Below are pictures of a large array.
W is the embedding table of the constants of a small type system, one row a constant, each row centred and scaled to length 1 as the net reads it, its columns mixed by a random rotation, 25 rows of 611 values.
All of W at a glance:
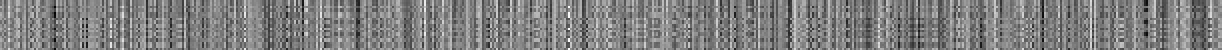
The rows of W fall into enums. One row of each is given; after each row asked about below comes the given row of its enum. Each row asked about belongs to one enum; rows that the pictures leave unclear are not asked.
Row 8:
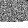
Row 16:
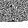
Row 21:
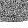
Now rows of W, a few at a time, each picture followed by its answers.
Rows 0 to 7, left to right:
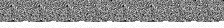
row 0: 16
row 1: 16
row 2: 16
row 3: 8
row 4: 16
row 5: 16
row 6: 8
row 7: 8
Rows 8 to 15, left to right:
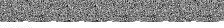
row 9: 21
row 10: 16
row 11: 16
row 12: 21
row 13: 21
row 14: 8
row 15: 21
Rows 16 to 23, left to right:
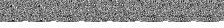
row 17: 16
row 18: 21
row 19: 8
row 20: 8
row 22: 21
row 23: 21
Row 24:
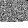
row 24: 8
